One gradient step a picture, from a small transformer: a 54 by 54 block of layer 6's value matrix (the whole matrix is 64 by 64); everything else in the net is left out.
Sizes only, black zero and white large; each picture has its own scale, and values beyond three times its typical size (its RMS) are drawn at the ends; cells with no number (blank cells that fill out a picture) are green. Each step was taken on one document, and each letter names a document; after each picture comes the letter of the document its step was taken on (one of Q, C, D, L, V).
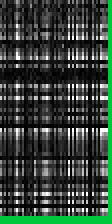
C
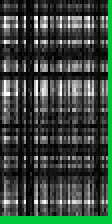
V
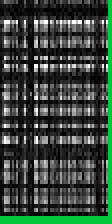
V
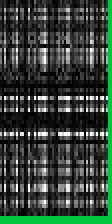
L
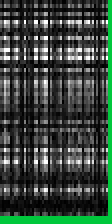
V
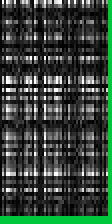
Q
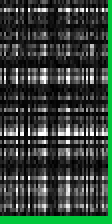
L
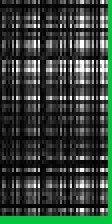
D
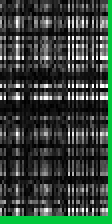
C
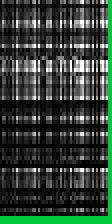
D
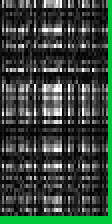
Q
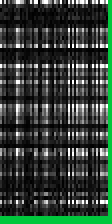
C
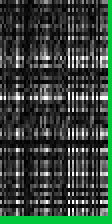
C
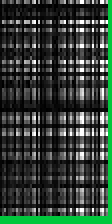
D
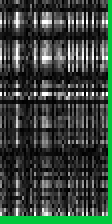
C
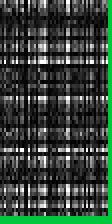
L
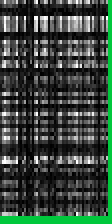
V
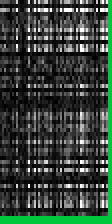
L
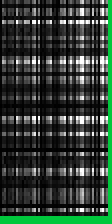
D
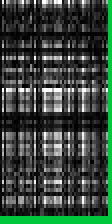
Q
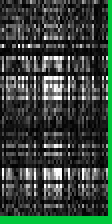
Q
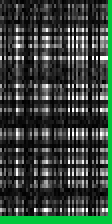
C
